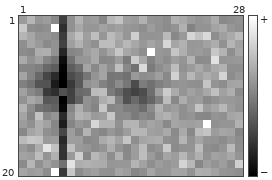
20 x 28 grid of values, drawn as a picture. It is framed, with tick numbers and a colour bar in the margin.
The middle left is the ninth with the lowest average. Column 6 differs from the columns beside it. Two dips sink into the field. Most values sit high, with a long tail of low ones.
